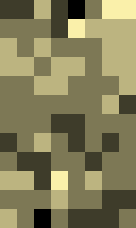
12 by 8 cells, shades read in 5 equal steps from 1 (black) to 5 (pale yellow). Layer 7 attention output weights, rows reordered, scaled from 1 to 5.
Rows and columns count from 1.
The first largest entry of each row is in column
7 5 1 1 3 7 1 3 1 4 4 1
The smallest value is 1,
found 2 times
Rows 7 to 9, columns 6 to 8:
3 3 3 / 3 2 3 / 2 3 3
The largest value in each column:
4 4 4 5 5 4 5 5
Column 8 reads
5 4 4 4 4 2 3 3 3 3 2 3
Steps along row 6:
same same same same same up down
